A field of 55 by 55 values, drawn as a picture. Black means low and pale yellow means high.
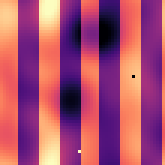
The ninth with the highest average is the top left. The ninth with the lowest average is the top middle. Two lone cells stand out: one far higher and one far lower than their neighbours. Stripes running up and down repeat 4 times from left to right.
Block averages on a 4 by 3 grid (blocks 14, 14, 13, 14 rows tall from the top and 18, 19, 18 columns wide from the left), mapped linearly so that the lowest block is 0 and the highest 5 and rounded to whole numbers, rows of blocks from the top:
5 0 2 | 3 1 3 | 3 0 3 | 4 2 2
